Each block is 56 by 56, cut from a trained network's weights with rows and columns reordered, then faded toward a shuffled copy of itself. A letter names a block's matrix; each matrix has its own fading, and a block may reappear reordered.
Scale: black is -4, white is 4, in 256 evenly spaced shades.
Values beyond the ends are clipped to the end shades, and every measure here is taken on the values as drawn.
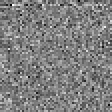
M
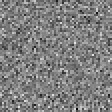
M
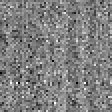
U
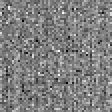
U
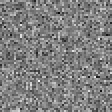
M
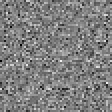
M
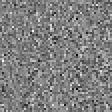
M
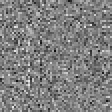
M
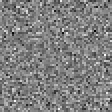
M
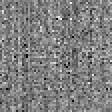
U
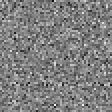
M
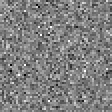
M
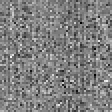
U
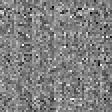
U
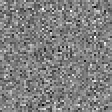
M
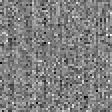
U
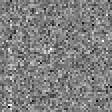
M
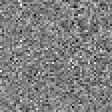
M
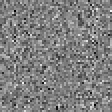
M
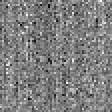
U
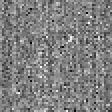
U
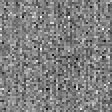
U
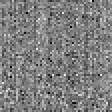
U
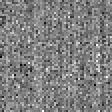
U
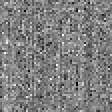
U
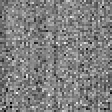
U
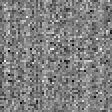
U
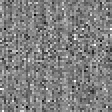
U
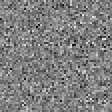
M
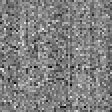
U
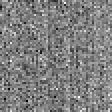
U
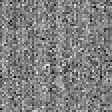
U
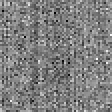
U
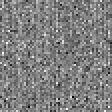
U
